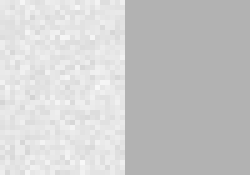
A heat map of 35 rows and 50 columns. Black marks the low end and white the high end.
The table splits into one row of 2 panels. Panel 1,1: very high, fine-grained, faint in contrast. Panel 1,2: high, flat.
